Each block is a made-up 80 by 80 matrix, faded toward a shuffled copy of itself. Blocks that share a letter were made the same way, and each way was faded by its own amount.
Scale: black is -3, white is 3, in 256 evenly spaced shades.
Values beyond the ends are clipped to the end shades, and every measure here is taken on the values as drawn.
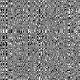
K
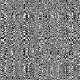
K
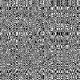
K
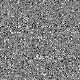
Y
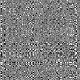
K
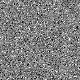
Y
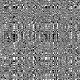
K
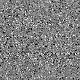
Y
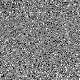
Y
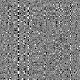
K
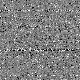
Y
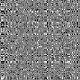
K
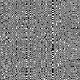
K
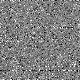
Y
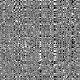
K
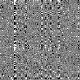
K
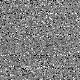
Y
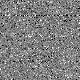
Y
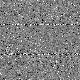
Y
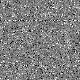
Y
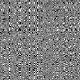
K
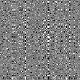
K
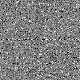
Y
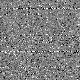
Y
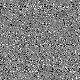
Y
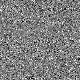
Y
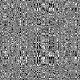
K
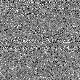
Y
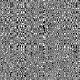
K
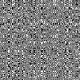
K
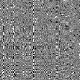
K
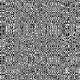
K
